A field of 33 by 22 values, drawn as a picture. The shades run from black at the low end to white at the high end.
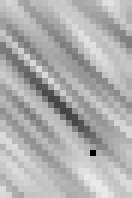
Average level on the scale: 70%. Mirror symmetry: none. Histogram: skewed, a long tail of low values. Grain: diagonal, down to the right. Lone odd cells: 1, lower than its neighbours. Ninth with the lowest average: centre.
